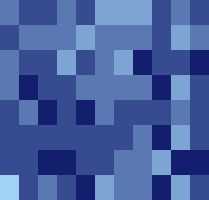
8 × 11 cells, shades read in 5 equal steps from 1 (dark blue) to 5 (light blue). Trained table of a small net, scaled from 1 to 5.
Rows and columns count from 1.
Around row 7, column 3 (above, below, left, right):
2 3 2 1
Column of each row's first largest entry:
6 5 4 10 2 10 9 1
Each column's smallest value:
2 1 1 1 1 2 2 1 1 1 1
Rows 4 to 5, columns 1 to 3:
3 1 2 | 2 3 1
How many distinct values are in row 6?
4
